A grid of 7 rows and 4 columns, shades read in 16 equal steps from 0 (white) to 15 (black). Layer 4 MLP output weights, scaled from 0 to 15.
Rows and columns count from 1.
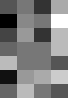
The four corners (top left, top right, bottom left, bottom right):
10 5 9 10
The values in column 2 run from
4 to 8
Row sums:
35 30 33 29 30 28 31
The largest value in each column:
15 8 12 10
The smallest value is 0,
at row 2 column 4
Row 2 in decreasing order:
15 8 7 0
